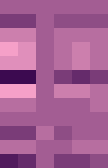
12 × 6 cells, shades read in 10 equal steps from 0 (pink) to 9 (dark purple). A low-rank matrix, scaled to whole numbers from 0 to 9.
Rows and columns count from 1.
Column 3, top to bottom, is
4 4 4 4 4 4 4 4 4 3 4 4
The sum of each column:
46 46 47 49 46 46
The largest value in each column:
9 9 4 6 7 6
